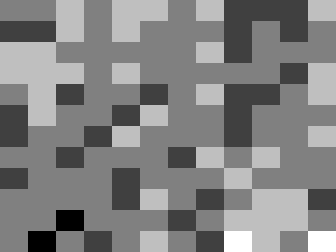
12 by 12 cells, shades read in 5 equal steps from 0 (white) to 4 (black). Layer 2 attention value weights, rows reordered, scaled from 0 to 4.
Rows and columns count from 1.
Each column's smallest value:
1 1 1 2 1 1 2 1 0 1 1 0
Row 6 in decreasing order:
3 3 3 2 2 2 2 2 2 2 1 1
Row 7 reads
3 2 2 3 1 2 2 2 3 2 2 1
